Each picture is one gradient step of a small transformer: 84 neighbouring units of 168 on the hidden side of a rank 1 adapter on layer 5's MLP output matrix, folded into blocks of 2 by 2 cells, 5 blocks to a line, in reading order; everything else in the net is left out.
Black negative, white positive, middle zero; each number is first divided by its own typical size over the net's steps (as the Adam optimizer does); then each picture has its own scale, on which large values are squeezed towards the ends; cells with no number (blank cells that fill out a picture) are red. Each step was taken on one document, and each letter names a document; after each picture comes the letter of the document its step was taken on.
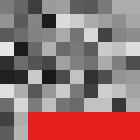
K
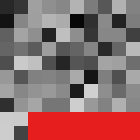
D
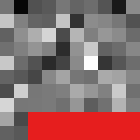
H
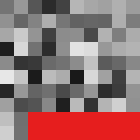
K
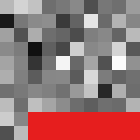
D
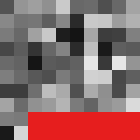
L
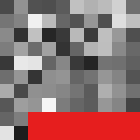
L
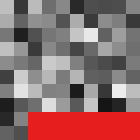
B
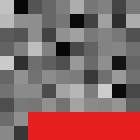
B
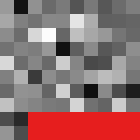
H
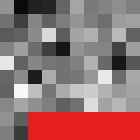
H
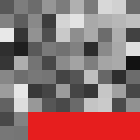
K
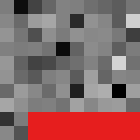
H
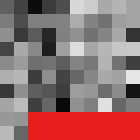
K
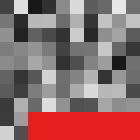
D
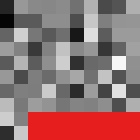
D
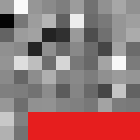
B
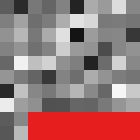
B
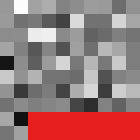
H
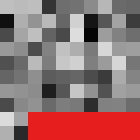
D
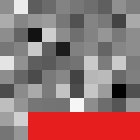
H
